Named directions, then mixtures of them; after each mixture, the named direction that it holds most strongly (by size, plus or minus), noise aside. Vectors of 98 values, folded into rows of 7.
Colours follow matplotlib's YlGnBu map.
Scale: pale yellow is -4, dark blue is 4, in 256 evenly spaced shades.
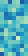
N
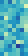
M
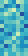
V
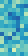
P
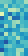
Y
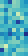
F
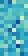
M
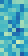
M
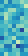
M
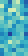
F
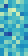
V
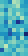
F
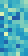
Y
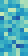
M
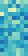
Y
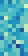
M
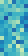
M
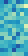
P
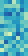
V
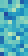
N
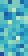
N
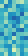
P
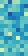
P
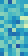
M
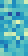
F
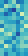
V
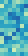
P
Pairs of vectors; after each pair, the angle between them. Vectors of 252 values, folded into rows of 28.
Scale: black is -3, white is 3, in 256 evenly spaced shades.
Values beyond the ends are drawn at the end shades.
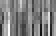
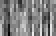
nearly opposite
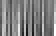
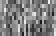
partly aligned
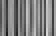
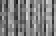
nearly parallel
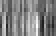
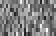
orthogonal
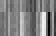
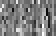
partly aligned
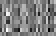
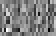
nearly parallel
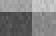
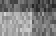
nearly opposite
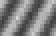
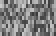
orthogonal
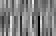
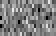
orthogonal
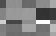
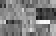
nearly parallel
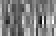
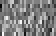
partly opposed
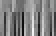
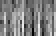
nearly opposite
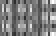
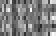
nearly parallel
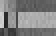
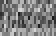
partly opposed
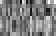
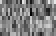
nearly parallel
